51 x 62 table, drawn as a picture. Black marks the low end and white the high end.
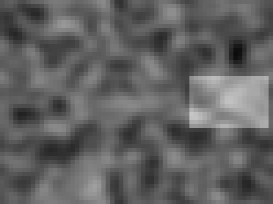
The middle right is the ninth with the highest average. In the middle right lies a patch that is higher than the rest. Values change most from cell to cell in the middle right. The texture is blotchy.
